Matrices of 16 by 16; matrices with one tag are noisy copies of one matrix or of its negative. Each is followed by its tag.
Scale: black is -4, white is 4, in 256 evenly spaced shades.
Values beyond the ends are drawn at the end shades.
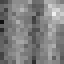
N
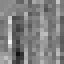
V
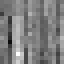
V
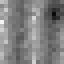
N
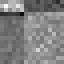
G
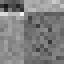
G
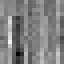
V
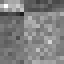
G
